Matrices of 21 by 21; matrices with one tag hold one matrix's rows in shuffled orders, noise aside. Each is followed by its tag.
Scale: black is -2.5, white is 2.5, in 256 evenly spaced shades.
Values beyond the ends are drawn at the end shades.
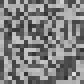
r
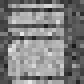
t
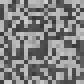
r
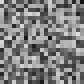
r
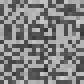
r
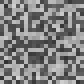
r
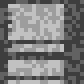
t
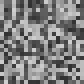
r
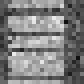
t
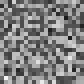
r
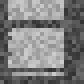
t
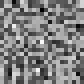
r
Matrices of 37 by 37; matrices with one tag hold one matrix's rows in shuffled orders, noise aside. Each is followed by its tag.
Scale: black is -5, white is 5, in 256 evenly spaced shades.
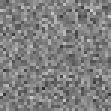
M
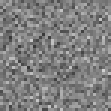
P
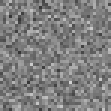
P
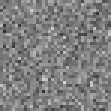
M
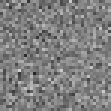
P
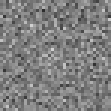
M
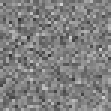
P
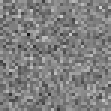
P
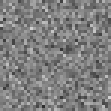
M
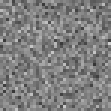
M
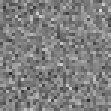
P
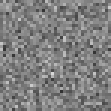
M
